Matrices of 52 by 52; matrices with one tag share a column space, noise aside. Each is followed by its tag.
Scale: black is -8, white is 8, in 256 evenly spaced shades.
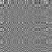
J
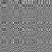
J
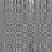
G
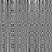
G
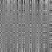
G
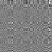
J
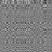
J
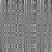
G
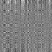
G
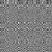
J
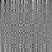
G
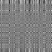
G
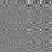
J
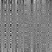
G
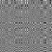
J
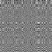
J
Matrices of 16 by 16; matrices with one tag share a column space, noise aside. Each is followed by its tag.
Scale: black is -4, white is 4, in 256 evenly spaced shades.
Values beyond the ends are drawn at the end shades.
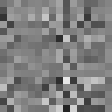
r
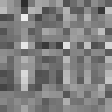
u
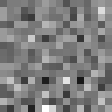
r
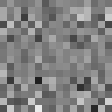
r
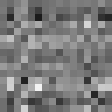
r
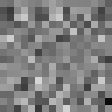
r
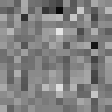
u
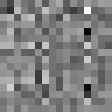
u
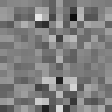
r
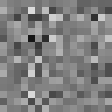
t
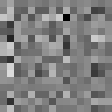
t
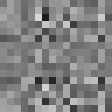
r
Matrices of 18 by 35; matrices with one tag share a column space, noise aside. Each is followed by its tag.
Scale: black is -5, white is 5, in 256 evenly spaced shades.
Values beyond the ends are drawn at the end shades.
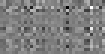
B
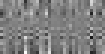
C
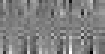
C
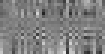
C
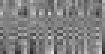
C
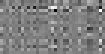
B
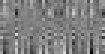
C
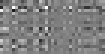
B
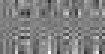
C
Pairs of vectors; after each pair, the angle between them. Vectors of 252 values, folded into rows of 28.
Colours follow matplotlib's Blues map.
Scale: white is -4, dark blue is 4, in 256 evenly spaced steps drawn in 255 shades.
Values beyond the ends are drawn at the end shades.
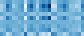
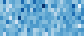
orthogonal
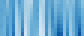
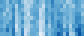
nearly parallel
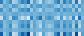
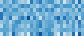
nearly opposite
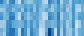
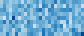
orthogonal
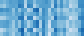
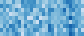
partly opposed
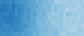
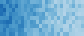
nearly parallel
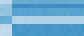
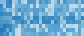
partly opposed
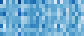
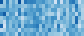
nearly parallel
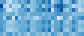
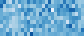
partly aligned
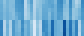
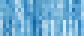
nearly opposite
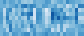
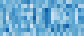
nearly opposite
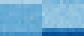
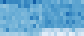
nearly opposite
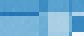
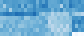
nearly parallel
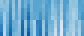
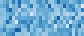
orthogonal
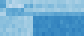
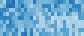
partly opposed
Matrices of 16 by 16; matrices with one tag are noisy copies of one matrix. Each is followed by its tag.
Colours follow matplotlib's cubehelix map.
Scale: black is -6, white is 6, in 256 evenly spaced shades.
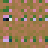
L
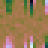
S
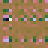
L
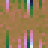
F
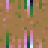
F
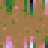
S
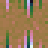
F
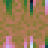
S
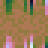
S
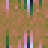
F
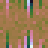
F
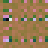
L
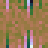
F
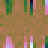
S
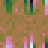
S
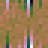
F
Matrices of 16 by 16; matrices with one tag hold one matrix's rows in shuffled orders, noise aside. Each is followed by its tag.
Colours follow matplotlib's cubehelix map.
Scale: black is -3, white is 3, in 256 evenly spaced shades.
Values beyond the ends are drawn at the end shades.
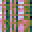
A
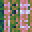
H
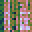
H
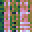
H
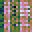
H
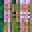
H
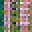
H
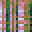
A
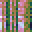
A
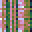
A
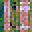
H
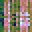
H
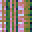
A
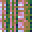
A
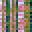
A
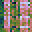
H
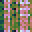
H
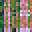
H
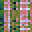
H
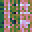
H
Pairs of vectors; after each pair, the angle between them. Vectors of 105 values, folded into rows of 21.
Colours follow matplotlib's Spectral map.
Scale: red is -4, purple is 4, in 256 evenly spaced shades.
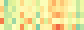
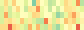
partly opposed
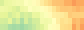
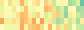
partly opposed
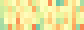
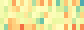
partly aligned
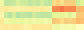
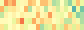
partly opposed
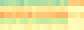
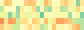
partly opposed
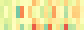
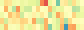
partly opposed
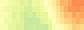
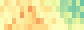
nearly opposite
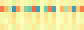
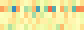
nearly parallel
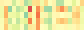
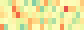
orthogonal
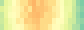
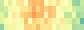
nearly parallel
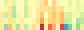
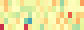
orthogonal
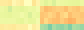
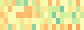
partly opposed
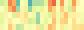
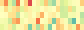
partly opposed
